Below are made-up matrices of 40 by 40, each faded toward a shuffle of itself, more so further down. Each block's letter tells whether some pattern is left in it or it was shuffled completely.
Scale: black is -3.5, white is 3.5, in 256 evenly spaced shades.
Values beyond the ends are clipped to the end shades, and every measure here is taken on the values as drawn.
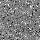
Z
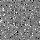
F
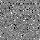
F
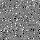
F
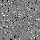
Z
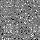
F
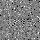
F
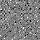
F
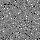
Z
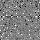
F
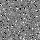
Z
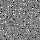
Z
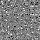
F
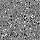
F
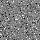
Z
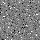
Z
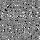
F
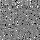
F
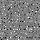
F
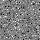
Z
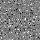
F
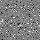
F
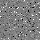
F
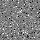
F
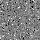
Z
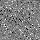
Z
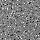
Z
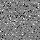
F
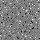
Z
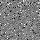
F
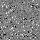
F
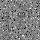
F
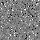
Z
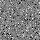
Z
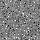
Z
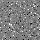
F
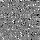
F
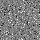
F
